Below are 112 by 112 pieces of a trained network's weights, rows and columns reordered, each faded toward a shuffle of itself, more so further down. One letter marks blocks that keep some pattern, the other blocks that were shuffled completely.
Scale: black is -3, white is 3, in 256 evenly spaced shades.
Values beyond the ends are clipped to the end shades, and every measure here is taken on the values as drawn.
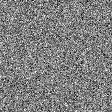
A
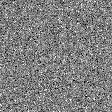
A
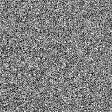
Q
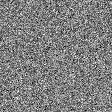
A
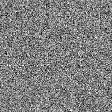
Q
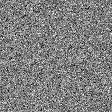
A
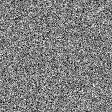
A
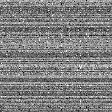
Q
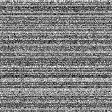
Q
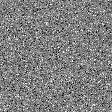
A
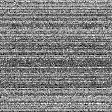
Q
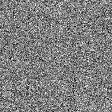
Q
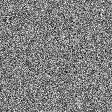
A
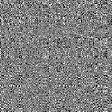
Q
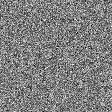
A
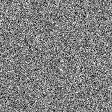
A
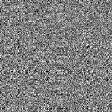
Q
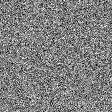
A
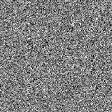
Q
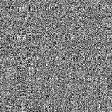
Q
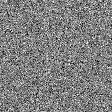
A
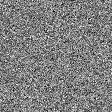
A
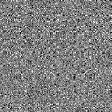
Q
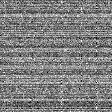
Q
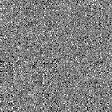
Q
